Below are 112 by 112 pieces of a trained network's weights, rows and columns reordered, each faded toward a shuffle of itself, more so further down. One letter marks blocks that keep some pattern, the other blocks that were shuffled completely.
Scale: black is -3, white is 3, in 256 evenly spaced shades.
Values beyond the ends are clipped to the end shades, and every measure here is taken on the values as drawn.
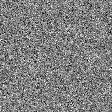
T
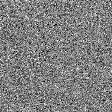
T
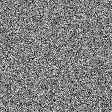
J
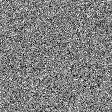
J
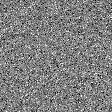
J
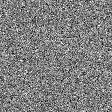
J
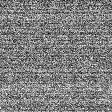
T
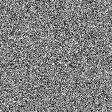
J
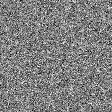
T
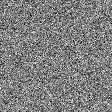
J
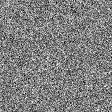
J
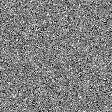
T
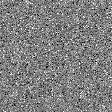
T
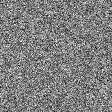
J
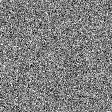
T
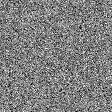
J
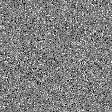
T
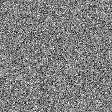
T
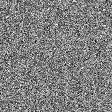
J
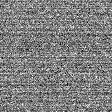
T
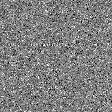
T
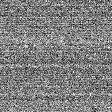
T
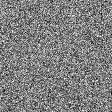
J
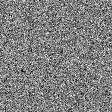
J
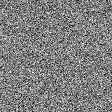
J
